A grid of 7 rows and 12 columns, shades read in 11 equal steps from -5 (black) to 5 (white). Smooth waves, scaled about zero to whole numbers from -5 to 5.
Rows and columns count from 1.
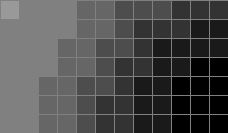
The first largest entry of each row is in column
1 1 1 1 1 1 1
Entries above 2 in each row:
0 0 0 0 0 0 0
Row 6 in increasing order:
-5 -5 -5 -4 -4 -3 -3 -2 -1 -1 0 0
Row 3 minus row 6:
0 0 1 0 1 1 1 1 0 1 1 1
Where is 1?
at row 1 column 1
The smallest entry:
-5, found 11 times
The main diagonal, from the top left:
1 0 0 -1 -2 -3 -3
